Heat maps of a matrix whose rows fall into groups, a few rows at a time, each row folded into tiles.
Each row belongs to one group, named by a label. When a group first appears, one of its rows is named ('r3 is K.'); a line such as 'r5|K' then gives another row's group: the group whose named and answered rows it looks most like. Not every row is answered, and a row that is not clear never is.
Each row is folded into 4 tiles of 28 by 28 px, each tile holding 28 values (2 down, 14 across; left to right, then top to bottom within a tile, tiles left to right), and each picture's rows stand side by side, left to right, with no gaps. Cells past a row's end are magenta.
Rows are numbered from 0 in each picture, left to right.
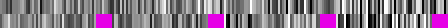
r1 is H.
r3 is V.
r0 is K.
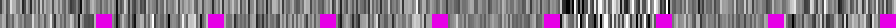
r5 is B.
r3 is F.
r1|F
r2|V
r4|K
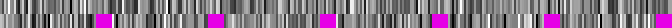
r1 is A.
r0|V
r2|K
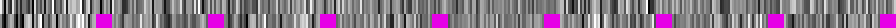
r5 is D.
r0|F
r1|D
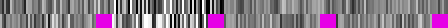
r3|B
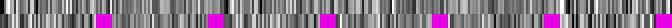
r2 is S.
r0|S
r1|H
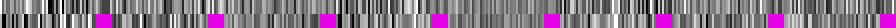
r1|D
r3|F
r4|V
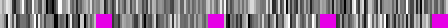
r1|D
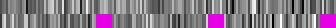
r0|H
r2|A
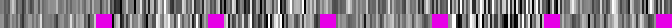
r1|B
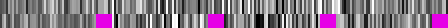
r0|H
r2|D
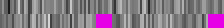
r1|S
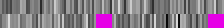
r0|K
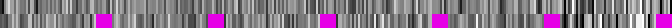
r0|S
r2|B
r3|B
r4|D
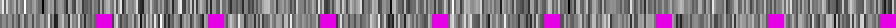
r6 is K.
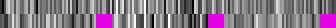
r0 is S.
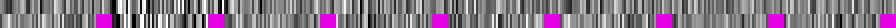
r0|K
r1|S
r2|S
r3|V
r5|K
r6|F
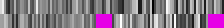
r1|K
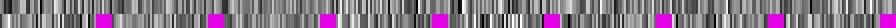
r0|K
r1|K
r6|A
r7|H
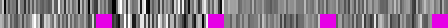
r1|S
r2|B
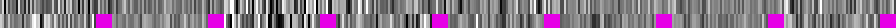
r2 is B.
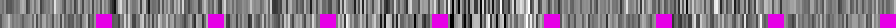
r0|K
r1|S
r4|F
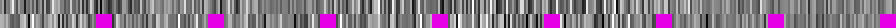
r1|B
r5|A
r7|V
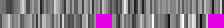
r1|F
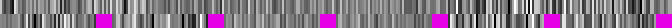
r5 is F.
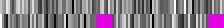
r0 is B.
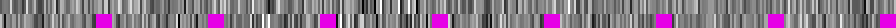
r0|A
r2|B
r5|V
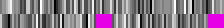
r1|H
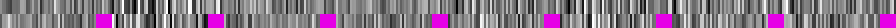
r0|K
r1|A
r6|S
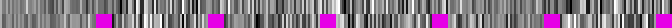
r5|K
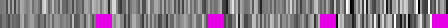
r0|H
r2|S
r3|B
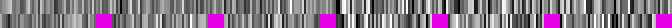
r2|A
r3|S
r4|K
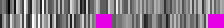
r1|D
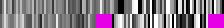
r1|K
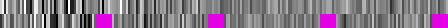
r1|V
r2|H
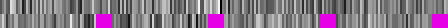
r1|H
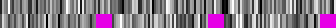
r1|K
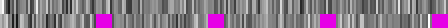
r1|B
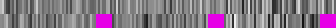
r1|D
